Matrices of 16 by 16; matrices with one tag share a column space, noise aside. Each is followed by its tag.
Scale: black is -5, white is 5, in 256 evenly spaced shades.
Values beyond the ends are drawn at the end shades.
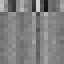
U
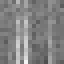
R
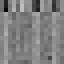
U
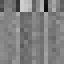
U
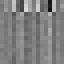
U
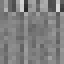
U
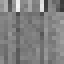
U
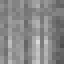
R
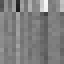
U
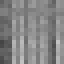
R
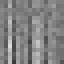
R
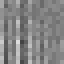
R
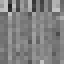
U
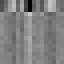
U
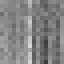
R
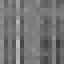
R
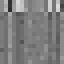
U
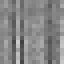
R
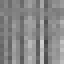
R
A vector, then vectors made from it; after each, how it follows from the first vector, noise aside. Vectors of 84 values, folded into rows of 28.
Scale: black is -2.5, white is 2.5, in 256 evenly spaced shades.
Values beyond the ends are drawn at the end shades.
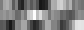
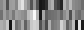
sign-scrambled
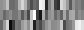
sign-scrambled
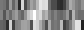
sign-scrambled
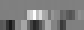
partly zeroed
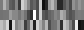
sign-scrambled
